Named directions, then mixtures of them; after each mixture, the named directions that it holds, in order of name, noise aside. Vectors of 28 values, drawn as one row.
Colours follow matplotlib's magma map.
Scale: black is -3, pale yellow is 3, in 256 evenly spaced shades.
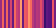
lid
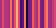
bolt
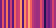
lid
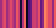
bolt, lid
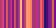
bolt, lid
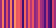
bolt, lid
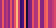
bolt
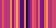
bolt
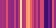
bolt, lid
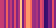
bolt, lid
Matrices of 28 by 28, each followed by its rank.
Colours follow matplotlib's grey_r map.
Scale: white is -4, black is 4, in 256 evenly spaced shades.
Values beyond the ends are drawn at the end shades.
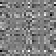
three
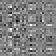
three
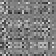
three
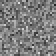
full rank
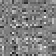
five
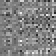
five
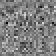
five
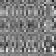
three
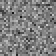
full rank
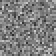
full rank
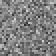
full rank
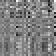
three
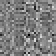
five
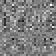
five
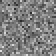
full rank
